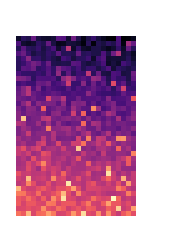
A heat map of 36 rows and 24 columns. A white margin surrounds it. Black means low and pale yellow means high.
No regular stripes run through it. No single row or column stands out from its neighbours. Values rise toward the bottom. The values follow a bell shape.
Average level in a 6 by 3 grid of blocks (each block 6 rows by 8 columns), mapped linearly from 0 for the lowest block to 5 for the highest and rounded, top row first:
000 | 111 | 222 | 333 | 444 | 555
